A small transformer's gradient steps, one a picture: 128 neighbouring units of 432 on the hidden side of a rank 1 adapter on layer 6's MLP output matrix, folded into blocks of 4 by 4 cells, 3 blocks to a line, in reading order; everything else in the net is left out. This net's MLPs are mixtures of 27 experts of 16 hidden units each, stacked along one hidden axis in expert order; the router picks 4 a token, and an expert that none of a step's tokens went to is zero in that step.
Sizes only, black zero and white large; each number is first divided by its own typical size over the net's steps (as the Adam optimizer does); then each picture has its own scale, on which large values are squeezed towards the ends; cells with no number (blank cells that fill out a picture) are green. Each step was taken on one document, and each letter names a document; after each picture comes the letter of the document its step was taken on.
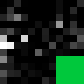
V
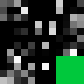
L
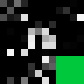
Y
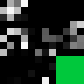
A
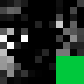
V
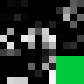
Y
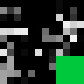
A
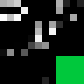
L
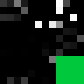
L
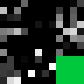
A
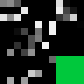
L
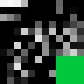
L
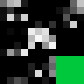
Y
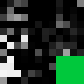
V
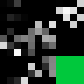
Y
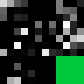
L
